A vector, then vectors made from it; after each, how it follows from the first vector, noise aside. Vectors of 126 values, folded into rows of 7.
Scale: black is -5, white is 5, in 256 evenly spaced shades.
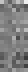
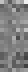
copied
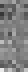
reversed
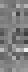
wrapped around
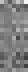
copied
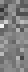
wrapped around
